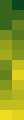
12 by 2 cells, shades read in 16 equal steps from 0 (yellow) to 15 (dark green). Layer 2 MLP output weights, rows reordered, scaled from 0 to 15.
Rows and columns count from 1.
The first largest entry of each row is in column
2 1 1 2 2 2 1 1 1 1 1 2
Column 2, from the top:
15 12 9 10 8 7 3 1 3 4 3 1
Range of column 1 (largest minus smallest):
12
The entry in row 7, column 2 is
3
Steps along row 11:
same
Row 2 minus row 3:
0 3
